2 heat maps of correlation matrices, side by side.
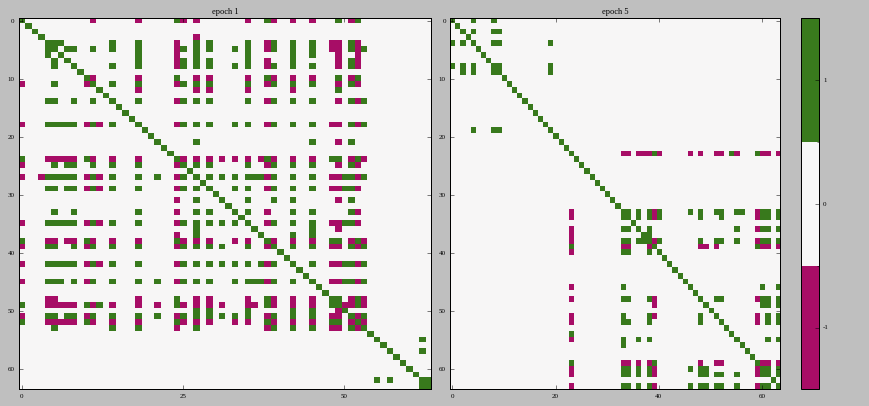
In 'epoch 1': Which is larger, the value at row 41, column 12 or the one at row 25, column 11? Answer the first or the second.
the second
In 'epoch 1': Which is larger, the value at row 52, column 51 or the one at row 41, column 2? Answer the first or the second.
the second
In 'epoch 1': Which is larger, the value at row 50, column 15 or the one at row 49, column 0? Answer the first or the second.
the second
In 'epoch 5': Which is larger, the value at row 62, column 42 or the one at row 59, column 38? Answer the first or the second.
the first
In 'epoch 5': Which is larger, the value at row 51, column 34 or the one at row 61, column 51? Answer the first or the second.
the second
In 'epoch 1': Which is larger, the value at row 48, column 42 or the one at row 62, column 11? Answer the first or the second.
the second
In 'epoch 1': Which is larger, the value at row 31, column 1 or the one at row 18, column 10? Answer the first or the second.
the first
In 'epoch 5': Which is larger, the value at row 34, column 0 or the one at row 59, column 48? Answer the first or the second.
the first
